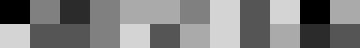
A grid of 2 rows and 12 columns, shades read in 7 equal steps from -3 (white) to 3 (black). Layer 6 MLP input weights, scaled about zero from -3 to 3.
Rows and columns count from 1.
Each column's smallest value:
-2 0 1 0 -2 -1 -1 -2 1 -2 2 -1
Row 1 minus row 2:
5 -1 1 0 1 -2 1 0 0 -1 1 -2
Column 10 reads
-2 -1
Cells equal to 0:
4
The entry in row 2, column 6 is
1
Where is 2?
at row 1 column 3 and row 2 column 11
